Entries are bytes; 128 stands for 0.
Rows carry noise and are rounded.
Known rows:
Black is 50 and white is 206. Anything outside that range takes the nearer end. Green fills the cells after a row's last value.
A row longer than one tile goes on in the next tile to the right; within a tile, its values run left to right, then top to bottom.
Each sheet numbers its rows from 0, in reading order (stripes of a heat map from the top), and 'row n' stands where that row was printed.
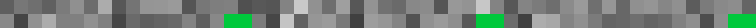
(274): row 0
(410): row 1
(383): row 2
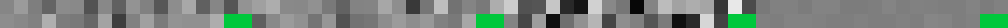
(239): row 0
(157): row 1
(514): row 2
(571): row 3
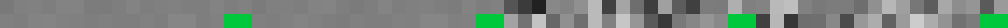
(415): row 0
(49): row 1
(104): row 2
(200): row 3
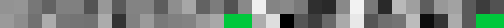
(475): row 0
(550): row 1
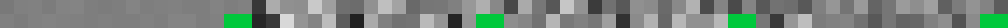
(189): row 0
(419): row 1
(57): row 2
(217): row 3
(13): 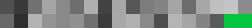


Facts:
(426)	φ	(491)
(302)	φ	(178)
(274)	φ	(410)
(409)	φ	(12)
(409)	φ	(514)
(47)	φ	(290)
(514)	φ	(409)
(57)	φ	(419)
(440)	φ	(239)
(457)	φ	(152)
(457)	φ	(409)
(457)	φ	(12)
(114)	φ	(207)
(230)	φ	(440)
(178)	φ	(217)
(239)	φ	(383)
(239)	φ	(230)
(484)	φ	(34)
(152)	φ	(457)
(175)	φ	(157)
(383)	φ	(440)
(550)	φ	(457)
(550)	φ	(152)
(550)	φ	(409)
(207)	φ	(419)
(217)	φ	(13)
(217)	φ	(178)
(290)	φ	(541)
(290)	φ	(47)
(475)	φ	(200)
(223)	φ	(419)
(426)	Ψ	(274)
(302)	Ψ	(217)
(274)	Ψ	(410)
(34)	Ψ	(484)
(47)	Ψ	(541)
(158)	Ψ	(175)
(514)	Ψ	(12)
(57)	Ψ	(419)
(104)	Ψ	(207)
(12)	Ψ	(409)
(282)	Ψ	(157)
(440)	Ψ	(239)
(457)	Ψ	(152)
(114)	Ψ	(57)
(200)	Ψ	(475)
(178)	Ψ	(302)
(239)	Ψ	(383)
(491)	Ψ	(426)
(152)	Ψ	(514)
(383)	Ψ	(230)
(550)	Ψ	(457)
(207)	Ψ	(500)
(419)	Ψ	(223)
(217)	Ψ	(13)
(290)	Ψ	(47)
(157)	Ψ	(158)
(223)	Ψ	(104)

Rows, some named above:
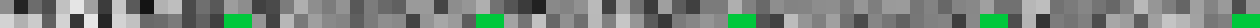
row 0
(500)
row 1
(230)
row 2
(104)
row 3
(541)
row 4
(440)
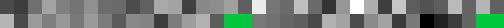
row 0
(175)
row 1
(152)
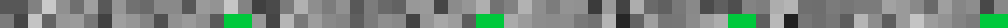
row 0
(410)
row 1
(230)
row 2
(302)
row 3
(282)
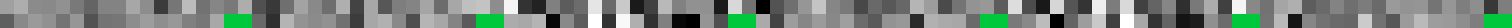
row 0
(157)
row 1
(13)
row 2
(409)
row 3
(223)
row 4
(12)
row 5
(290)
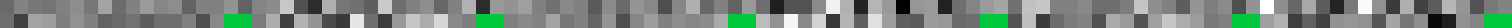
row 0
(158)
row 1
(114)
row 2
(47)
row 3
(207)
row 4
(178)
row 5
(457)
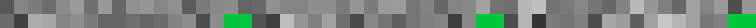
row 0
(383)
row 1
(541)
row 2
(440)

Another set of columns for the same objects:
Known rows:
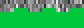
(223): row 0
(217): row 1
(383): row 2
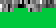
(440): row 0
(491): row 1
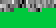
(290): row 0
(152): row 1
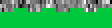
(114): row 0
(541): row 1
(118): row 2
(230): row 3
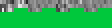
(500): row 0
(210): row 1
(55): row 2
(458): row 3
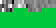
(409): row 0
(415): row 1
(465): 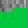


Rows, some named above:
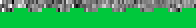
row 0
(409)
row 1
(419)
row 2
(57)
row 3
(12)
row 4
(302)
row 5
(157)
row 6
(514)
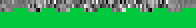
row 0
(157)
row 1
(457)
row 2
(419)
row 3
(178)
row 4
(207)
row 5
(550)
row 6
(47)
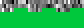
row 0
(230)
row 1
(239)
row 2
(178)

